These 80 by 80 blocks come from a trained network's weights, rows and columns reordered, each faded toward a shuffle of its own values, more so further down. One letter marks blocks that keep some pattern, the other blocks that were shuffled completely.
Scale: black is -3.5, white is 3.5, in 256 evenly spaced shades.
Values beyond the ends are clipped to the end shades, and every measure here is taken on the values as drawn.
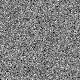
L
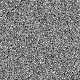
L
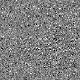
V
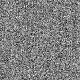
V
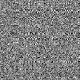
V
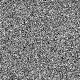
L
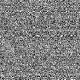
V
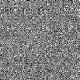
V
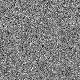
L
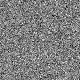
L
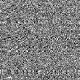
V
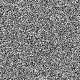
L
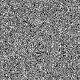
V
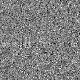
V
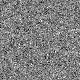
L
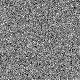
L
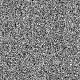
V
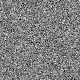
L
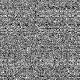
V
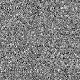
V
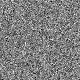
L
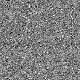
V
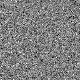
V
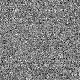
V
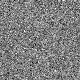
L
